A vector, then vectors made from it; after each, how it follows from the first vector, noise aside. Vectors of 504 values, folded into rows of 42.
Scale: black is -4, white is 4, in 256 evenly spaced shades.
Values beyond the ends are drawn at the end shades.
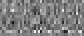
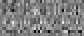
negated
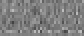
shrunk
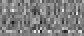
copied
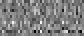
negated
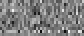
copied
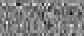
reversed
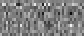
reversed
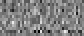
negated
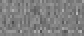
shrunk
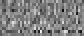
negated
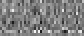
copied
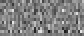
sign-scrambled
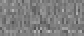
shrunk
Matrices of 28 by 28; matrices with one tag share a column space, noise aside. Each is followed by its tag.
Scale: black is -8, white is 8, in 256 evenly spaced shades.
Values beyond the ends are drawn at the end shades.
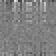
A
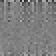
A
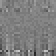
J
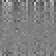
A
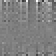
A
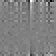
A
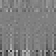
J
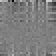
A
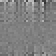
A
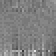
J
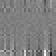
J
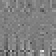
J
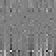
J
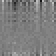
A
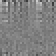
A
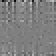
A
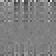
A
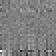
J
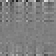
A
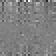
A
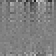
A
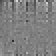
A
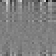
A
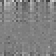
A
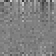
A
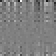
A
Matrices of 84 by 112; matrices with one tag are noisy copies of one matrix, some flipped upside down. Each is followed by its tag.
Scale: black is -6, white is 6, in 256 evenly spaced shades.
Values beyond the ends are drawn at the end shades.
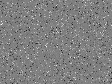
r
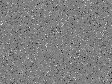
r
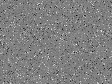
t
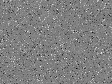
t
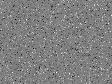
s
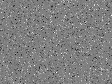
s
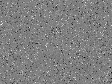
r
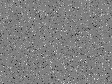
s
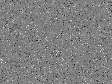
r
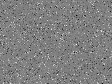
t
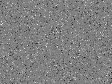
r
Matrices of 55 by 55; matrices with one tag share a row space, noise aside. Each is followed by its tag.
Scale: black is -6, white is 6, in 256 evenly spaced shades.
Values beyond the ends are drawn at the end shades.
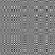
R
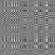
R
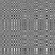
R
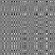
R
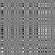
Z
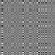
Z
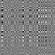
Z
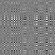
R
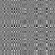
R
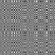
R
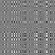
R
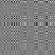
R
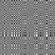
R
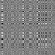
Z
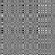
Z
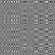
R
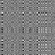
Z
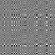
R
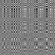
R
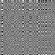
Z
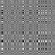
Z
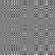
R
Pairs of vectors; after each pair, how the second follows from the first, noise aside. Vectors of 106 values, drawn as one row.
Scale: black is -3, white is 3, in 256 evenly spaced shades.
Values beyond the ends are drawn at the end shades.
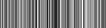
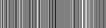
partly zeroed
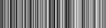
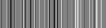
partly zeroed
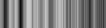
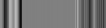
partly zeroed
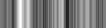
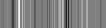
partly zeroed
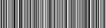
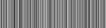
shrunk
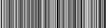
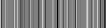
partly zeroed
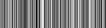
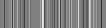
partly zeroed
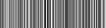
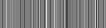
partly zeroed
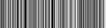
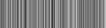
shrunk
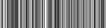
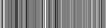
partly zeroed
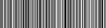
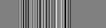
partly zeroed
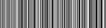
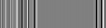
partly zeroed
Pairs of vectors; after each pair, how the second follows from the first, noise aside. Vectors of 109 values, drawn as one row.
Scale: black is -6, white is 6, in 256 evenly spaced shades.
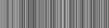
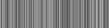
wrapped around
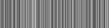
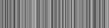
copied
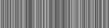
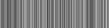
wrapped around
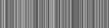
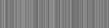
shrunk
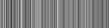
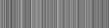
shrunk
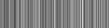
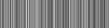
reversed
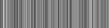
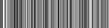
scaled up
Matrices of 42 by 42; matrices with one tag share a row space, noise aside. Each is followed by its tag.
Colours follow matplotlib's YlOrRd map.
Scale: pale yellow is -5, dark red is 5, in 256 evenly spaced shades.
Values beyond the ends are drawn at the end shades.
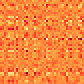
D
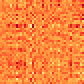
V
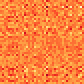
D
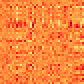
V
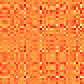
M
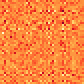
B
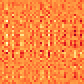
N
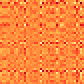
M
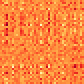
N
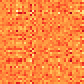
V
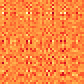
B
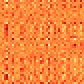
N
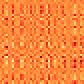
N
